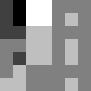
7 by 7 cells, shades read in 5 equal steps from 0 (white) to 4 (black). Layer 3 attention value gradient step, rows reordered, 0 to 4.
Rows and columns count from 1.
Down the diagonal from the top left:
3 4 1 1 2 2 2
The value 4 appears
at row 1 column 2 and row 2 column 2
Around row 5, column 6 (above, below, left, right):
1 2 2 2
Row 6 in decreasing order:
2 2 2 2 2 2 1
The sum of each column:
16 18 7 7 14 10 14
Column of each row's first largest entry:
2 2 1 1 2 1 3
